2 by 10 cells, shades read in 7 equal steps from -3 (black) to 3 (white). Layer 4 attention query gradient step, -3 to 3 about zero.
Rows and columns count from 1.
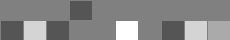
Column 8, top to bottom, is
0 -1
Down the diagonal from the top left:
0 2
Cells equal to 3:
1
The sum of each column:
-1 2 -1 -1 0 3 0 -1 2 1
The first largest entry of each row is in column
1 6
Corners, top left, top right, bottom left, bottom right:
0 0 -1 1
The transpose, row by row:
0 -1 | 0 2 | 0 -1 | -1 0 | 0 0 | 0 3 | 0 0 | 0 -1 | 0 2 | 0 1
